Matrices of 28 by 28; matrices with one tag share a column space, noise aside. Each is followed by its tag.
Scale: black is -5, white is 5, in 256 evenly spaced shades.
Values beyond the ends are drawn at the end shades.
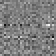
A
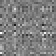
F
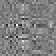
A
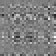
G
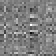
F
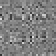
G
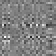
A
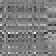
F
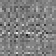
F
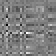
F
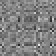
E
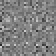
E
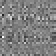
G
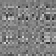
G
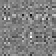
G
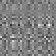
A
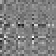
A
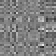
E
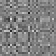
E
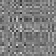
E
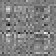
F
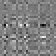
A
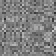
E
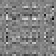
G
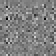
G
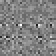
A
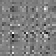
F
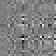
A
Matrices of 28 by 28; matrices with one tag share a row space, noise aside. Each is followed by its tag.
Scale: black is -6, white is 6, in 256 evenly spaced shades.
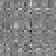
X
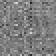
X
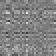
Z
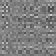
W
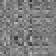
X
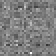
X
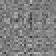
X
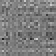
W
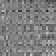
W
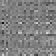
W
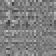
Z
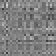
W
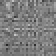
Z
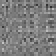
W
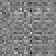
X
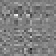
X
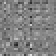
X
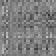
W
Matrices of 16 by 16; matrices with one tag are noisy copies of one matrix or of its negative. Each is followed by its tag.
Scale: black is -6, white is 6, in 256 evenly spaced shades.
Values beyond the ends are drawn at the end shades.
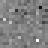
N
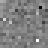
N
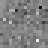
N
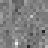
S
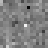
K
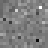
N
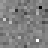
N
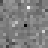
K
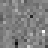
S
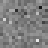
N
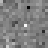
K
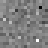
N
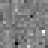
S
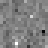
S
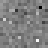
N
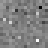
N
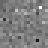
N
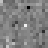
K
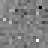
N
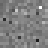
N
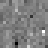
S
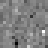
S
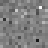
N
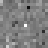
K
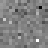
N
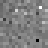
N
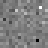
N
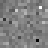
N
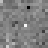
K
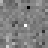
K
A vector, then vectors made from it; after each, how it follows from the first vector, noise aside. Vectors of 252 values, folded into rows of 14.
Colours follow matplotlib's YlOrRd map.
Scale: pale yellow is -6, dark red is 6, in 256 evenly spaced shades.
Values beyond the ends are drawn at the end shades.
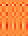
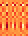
scaled up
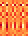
scaled up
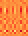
reversed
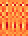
scaled up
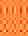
reversed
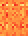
sign-scrambled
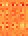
sign-scrambled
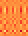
reversed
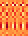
scaled up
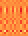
reversed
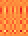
reversed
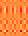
reversed
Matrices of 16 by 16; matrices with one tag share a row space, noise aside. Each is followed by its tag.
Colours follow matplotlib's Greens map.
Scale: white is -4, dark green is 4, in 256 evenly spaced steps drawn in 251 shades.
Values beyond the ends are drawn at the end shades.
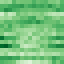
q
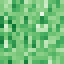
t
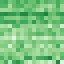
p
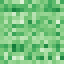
p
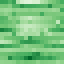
q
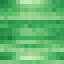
q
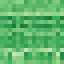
p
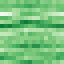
q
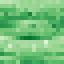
q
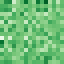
t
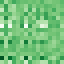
t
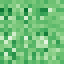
t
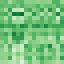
p
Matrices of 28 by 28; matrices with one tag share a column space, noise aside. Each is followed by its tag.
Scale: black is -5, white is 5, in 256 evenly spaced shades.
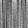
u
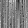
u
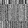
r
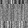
r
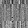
r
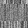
r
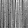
u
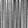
u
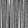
u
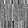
r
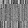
r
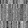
r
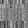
r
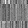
r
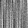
u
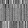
r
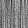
u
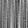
u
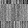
r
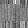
r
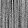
u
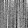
u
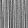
u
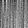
u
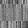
r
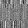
r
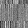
r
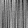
u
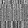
r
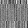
r
